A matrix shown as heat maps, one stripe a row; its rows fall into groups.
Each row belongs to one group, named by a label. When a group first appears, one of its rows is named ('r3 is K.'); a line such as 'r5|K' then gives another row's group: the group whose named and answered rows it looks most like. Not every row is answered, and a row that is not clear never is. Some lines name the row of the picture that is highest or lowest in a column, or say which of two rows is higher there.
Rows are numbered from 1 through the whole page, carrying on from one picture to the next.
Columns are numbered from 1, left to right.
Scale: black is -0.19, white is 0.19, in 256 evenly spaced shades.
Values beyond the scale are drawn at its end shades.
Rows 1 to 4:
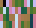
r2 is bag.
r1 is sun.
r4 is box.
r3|box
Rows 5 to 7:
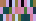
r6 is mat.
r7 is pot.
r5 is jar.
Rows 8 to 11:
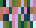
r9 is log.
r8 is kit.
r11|box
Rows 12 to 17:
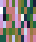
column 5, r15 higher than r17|No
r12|bag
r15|log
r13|box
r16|sun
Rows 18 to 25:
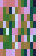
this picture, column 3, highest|22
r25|bag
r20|box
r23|mat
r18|bag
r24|box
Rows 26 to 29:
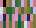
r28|mat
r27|box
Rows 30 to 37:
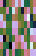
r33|bag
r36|mat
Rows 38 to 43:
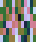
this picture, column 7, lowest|40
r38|jar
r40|sun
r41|kit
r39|sun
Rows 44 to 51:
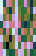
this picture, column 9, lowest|47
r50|mat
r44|box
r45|box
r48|mat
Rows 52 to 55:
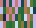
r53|mat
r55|box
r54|sun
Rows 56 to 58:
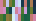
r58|pot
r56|log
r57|log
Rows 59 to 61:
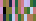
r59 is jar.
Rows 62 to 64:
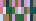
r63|bag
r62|jar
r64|jar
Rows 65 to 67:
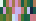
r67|pot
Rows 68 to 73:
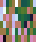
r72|log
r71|bag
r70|box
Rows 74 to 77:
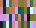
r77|pot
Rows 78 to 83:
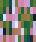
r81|pot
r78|jar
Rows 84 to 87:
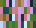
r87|log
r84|jar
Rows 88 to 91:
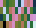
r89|bag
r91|sun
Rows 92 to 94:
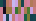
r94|bag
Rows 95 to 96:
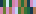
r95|pot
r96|box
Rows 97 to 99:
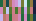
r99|log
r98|log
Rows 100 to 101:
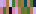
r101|pot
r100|bag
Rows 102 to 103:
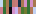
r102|mat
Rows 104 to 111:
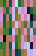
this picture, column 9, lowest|107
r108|mat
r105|log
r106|jar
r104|mat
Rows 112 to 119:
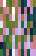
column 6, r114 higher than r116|No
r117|jar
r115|log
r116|bag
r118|sun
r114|log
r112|bag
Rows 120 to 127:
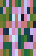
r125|box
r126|mat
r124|kit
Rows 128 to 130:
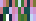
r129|kit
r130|pot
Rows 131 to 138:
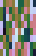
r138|bag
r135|kit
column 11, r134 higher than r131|No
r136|pot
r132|sun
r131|mat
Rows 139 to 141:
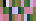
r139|kit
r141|log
